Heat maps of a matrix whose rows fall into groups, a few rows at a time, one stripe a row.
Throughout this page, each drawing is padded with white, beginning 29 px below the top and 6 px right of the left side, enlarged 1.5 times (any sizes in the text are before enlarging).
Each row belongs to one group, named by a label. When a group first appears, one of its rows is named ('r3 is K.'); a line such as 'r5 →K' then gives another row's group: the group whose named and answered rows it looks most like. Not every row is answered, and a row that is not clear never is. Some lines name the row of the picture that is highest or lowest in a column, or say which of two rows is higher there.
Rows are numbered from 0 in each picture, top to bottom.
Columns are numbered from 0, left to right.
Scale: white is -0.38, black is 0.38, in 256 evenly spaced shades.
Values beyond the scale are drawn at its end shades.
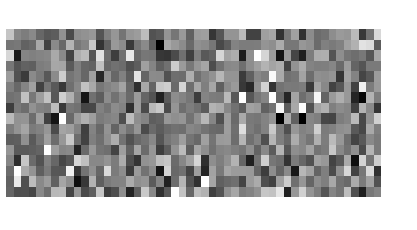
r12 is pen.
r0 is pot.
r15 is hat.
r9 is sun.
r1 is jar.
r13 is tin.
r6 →sun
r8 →pot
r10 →sun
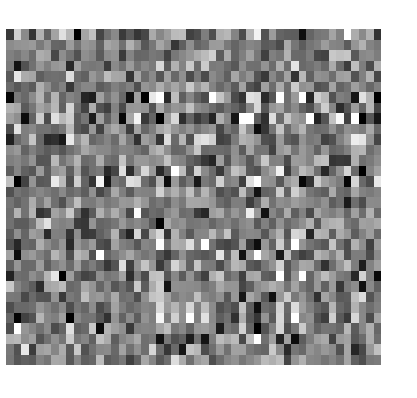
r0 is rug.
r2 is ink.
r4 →tin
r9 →tin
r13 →hat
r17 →tin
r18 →jar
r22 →hat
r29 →tin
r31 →hat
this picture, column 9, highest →0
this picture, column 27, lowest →6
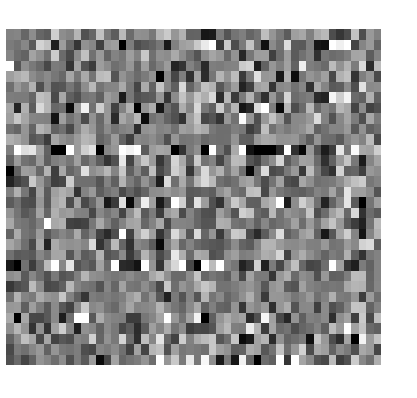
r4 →tin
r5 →pen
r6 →ink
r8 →sun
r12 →hat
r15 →rug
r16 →hat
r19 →hat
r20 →jar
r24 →jar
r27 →pen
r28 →rug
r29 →pen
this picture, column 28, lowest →22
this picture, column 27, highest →0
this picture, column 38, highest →4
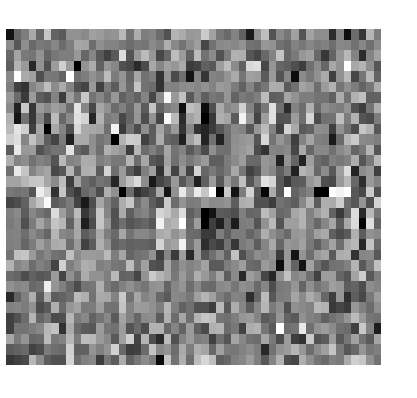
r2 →hat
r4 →tin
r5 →jar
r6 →pen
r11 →tin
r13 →tin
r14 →sun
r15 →ink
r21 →tin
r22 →pot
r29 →pot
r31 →jar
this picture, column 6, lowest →17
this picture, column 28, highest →15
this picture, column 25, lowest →15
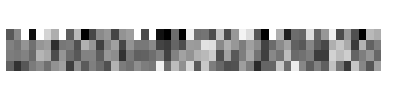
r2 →ink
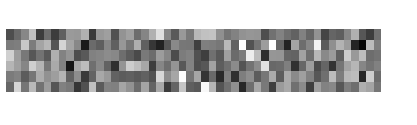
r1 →sun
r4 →ink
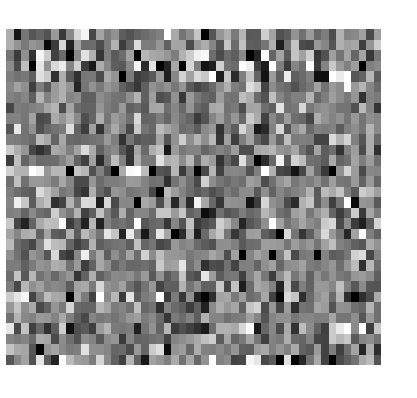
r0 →pen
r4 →ink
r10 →ink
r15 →jar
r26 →tin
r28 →rug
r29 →ink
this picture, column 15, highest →4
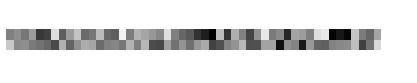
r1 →pot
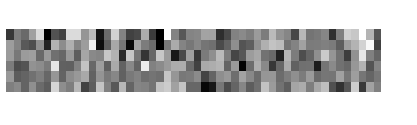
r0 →jar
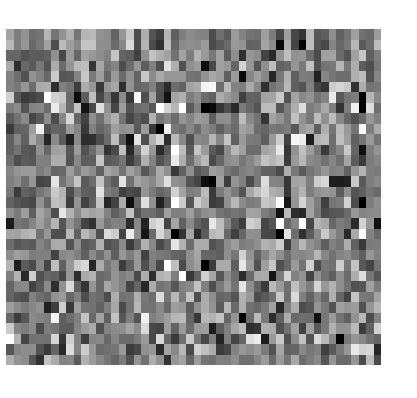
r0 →pot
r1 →pot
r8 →sun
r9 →jar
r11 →hat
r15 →hat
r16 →hat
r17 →pot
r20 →hat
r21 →sun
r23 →pen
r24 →sun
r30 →jar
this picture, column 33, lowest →29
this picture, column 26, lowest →5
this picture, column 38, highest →17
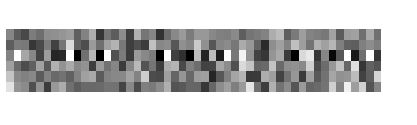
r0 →jar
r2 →tin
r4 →pot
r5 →rug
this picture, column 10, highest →1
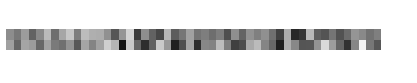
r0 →pot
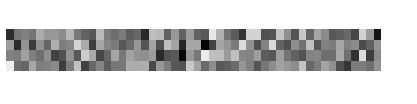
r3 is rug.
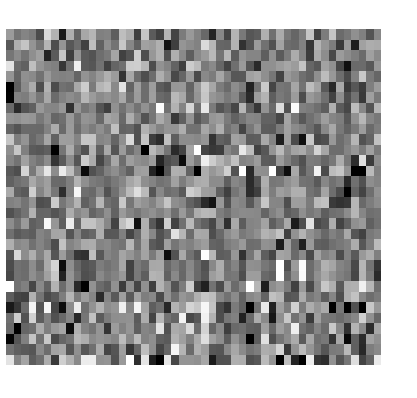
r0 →pot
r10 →pot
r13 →sun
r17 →jar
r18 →pot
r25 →jar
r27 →pen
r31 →pot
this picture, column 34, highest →24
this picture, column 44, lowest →13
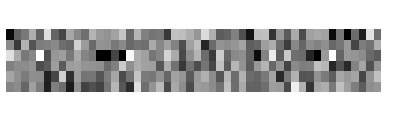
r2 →rug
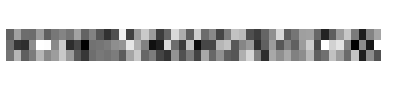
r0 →hat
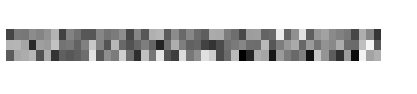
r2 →pen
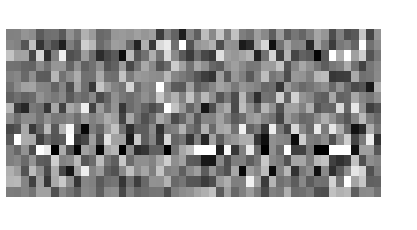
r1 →pen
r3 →hat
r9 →sun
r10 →tin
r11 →ink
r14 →rug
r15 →ink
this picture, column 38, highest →10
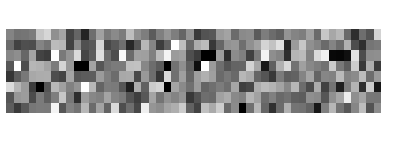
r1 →hat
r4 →jar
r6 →rug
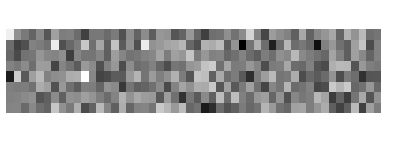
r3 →ink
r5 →ink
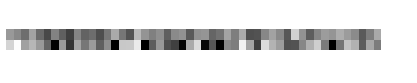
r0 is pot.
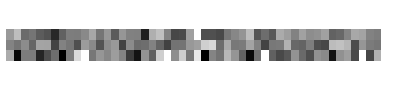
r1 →ink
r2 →pen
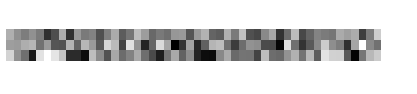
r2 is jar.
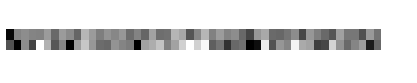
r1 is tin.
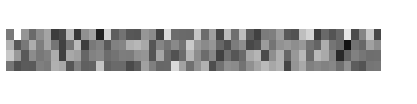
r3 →hat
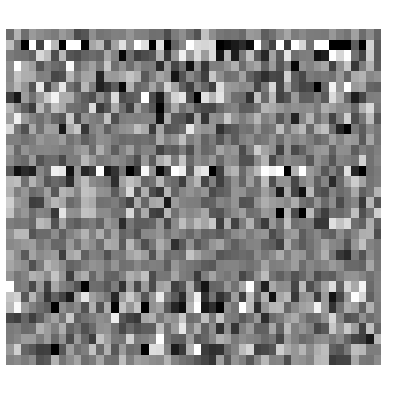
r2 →ink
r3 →tin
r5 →rug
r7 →jar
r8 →tin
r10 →ink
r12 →pen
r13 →hat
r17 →pot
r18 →ink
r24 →rug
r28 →ink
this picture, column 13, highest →13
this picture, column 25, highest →6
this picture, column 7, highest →1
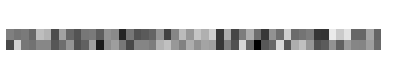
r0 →ink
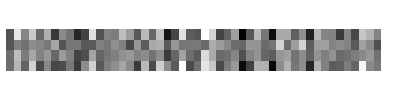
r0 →pen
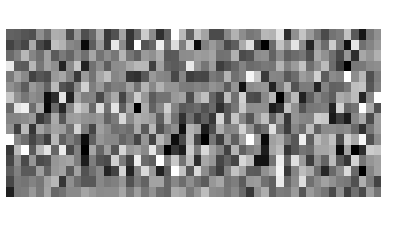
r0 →hat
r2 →pen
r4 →rug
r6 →pot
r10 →rug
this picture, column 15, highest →6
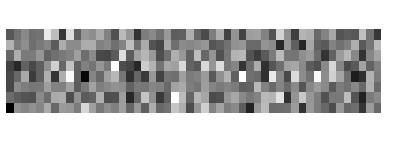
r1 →pot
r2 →hat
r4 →sun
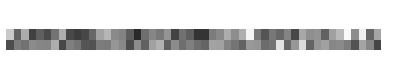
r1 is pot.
